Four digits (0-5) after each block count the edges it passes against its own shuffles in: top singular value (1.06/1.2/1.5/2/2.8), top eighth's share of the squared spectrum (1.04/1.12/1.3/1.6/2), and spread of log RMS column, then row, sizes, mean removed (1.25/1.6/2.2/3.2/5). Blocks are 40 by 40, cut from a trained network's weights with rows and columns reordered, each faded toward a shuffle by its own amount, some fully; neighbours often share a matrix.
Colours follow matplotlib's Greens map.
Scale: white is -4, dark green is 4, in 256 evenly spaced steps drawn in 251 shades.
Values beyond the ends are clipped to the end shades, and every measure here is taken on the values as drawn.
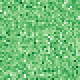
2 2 0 0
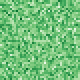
1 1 0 0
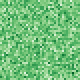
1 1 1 0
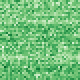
3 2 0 1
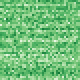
3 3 0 1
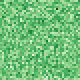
0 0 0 0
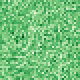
0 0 0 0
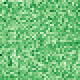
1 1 0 0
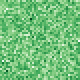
0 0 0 0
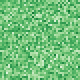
0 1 0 0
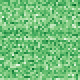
2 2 0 0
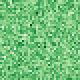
0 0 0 0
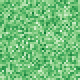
0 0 0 0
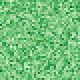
0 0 0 0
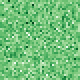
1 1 0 0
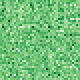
3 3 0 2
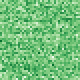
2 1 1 0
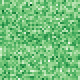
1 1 0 0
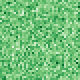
2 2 0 0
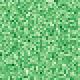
1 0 0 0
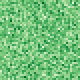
1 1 0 0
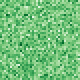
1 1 0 0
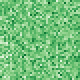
2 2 0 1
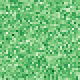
1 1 0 0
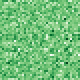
3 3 1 1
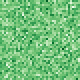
2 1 0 0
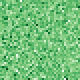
1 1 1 0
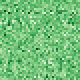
2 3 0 1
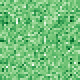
3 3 1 1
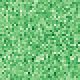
2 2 0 1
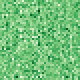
3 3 1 1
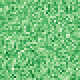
1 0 0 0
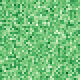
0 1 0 0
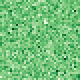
1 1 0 0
